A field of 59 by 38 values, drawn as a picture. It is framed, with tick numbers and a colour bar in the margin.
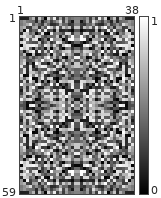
Grain: fine. Mirror symmetry: left to right and top to bottom. Slope: none. Average level on the scale: 50%. Stripes: none.
